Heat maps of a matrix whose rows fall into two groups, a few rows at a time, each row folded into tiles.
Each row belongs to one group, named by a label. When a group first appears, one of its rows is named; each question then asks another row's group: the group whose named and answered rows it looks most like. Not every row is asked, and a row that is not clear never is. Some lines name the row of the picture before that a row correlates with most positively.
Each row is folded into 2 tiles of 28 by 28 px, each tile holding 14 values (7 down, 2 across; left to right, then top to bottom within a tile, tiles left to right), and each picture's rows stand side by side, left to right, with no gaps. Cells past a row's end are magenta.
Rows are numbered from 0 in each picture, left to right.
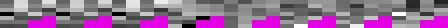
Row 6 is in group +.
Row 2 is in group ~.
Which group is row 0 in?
~
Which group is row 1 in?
~
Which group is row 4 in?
+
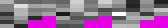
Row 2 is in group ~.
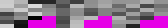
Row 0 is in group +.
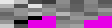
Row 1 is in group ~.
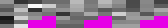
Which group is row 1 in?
~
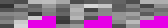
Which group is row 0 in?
+
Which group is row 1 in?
+
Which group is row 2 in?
+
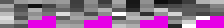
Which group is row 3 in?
+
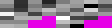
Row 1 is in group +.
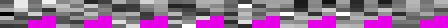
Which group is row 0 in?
~
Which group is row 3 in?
+
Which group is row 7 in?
~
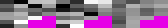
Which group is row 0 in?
+
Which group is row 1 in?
+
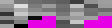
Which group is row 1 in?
+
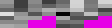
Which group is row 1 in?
~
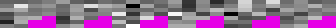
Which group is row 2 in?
+
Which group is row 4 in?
~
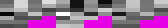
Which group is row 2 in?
~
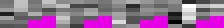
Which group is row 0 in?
~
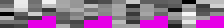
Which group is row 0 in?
~
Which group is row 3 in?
+
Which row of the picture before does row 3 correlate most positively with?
3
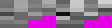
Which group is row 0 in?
~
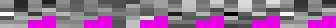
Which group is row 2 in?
+
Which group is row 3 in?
~
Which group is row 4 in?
~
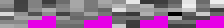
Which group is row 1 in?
~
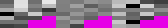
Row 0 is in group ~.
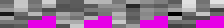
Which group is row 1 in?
+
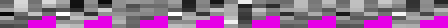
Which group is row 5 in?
~
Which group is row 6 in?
~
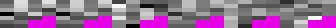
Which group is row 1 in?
~
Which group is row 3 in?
~
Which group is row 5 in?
+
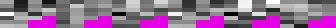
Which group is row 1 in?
+
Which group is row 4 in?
~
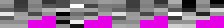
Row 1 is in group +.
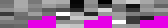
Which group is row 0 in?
~
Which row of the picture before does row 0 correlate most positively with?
1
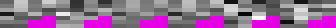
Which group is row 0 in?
~
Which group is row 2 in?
~
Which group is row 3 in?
~
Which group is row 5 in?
+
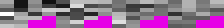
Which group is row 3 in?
~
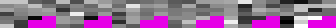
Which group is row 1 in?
+
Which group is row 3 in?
+
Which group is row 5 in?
+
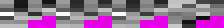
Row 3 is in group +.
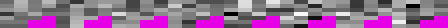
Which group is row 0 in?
~
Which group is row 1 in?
+
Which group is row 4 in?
~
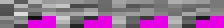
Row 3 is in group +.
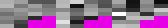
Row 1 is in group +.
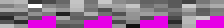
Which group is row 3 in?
+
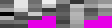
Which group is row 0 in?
~
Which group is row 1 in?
+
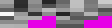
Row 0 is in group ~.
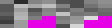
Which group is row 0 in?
+
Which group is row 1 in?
+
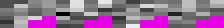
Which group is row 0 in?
+
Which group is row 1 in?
~
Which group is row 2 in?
+
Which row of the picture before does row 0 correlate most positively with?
0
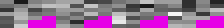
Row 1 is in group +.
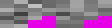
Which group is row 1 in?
~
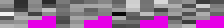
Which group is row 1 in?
+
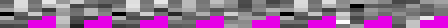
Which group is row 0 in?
~
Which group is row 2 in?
~
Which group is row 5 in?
~
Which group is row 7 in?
+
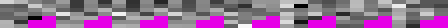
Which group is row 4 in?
+
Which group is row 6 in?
~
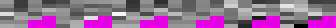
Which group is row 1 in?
+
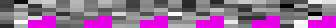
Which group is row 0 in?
+
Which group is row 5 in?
+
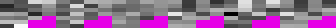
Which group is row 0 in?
+
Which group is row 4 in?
~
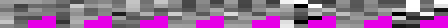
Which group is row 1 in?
+
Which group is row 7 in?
~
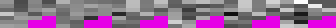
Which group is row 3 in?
+
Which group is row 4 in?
~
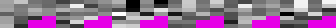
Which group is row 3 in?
~
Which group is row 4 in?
+
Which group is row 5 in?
~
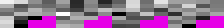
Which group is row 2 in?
~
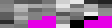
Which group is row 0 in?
+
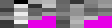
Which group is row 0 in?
+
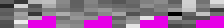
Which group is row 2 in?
+
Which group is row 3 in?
~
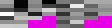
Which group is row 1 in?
+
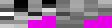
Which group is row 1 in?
~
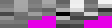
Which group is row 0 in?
~
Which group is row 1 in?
~
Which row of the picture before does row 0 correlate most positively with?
1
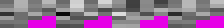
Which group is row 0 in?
~
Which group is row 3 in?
~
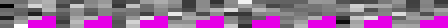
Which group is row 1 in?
+
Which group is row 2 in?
+
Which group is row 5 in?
+
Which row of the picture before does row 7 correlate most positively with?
2
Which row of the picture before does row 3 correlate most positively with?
2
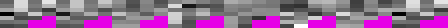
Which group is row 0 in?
~
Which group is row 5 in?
+
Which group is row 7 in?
~
